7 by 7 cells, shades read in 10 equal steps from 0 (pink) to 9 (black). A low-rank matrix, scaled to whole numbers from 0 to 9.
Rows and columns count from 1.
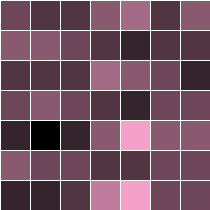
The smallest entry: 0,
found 2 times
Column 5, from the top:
3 7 4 7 0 6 0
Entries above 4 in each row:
4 5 5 6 3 6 5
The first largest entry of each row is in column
2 5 7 5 2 4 1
